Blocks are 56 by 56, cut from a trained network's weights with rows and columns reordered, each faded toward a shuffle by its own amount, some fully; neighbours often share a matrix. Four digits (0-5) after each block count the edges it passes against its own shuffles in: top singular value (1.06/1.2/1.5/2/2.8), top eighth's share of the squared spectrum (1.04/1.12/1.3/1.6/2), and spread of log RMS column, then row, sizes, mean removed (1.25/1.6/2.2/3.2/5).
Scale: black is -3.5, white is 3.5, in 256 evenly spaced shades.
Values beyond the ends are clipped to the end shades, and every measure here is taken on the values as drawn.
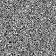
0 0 0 0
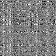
3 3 0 3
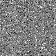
0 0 0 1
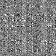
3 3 0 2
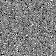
0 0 0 0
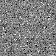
1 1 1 0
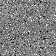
0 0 0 0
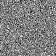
1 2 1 0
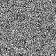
2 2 0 0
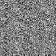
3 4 2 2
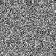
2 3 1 0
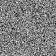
1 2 0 0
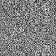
3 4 2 1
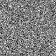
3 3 1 1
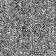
1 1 0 0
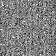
2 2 0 1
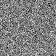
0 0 0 0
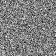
0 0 0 0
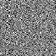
3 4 2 2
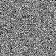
2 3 0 0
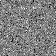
0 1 0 0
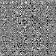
2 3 3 0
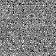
2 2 2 0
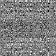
3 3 3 1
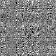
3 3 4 0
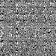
3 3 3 1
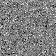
0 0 0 0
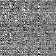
3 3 3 0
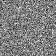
1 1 0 0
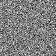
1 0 0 0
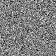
0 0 0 0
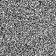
2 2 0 0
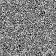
1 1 0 0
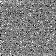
1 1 1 0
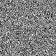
1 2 0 0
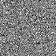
2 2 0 1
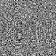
3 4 2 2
